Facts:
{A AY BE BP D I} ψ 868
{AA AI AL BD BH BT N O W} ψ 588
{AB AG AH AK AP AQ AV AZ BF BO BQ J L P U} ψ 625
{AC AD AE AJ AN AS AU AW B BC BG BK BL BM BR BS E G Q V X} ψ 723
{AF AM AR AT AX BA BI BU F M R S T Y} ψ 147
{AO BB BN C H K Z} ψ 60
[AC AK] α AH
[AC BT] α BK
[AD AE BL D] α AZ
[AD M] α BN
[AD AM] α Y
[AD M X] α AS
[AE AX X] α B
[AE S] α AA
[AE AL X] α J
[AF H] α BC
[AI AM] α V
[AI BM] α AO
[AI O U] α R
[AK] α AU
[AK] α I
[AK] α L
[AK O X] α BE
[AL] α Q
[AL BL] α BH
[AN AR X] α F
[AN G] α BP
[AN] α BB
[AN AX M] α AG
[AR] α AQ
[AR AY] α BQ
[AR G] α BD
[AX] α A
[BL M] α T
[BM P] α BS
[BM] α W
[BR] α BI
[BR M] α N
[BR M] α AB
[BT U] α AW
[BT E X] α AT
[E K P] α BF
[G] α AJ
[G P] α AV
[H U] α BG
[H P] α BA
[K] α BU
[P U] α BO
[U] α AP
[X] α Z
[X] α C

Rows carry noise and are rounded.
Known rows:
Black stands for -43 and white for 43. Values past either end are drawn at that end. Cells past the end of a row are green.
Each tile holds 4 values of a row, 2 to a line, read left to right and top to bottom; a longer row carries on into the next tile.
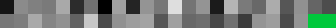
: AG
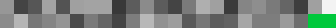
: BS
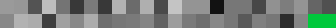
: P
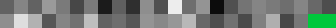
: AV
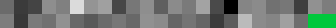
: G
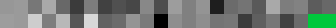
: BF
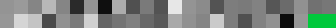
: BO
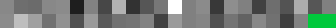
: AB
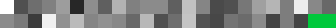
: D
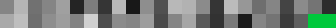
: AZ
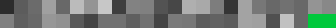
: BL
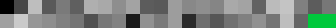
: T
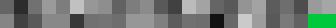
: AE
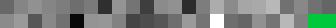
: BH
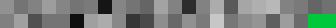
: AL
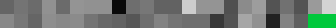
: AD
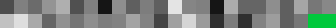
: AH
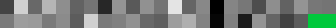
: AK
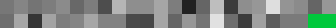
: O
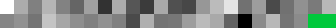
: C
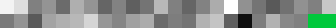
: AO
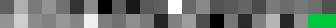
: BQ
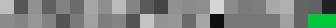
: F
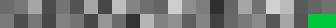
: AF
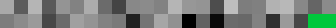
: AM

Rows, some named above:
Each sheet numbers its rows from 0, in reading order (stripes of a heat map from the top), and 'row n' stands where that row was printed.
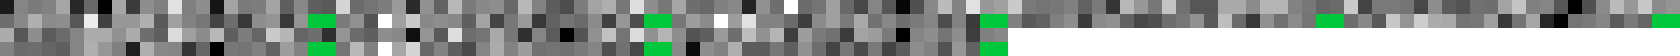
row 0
AG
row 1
D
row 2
BE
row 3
BT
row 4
AY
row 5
AR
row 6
BE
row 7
E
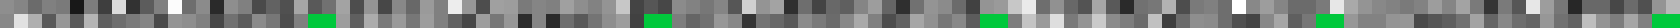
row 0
AB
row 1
AT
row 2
AU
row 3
BN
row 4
BG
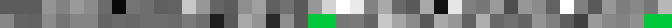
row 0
AD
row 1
H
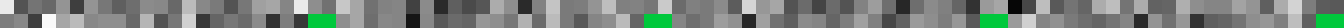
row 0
D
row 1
W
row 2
AU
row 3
T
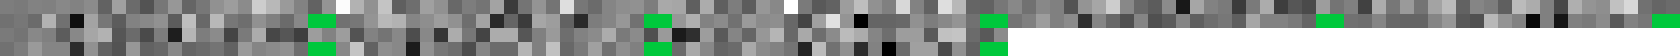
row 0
AA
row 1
K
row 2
BA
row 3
AW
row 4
S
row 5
AW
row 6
N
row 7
M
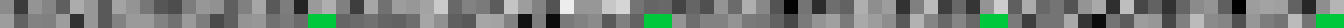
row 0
B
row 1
S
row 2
AS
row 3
BC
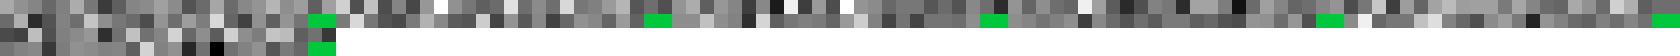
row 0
AI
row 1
BI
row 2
AQ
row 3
V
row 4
R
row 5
AX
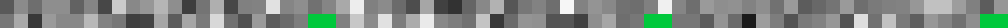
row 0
O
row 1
BN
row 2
AA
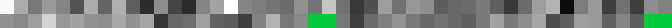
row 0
BB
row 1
X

